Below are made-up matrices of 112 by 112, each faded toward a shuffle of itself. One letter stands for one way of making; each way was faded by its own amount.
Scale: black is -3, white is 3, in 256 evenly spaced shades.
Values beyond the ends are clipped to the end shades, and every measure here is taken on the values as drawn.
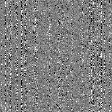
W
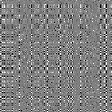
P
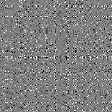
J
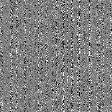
W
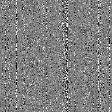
W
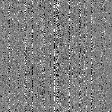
W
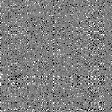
J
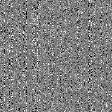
W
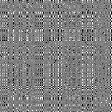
P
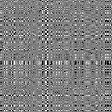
P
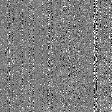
W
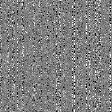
W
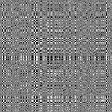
P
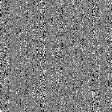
W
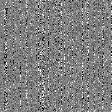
W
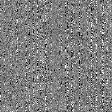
W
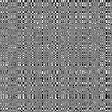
P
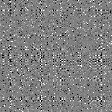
J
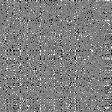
J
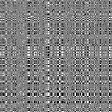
P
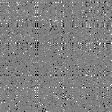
J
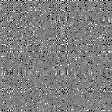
J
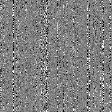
W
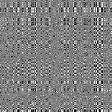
P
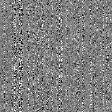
W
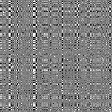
P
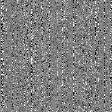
W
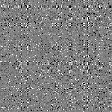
J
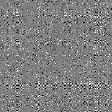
J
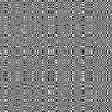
P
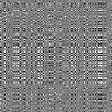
P
